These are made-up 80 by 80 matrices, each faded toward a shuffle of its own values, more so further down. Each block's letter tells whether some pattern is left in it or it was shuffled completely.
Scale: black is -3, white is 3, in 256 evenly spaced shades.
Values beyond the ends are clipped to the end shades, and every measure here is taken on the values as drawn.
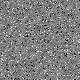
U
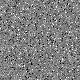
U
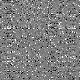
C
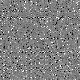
C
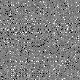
C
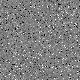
U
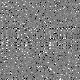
C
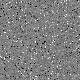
U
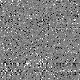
C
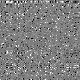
C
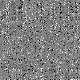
C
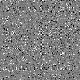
C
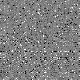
C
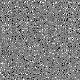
C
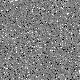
U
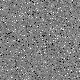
U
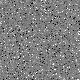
U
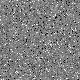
U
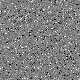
U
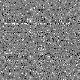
C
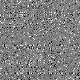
C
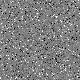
U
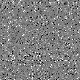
C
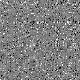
C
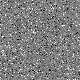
U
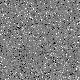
U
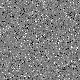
U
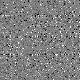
C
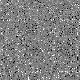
C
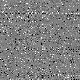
C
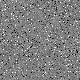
U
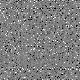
C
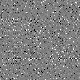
C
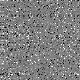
C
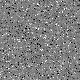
U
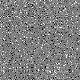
C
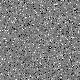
U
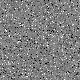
U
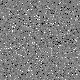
U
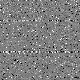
C
